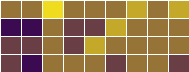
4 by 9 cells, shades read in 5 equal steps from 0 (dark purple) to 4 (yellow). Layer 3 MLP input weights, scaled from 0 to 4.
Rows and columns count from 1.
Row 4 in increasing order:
0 1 1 1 2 2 2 2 2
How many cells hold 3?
4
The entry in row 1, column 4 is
2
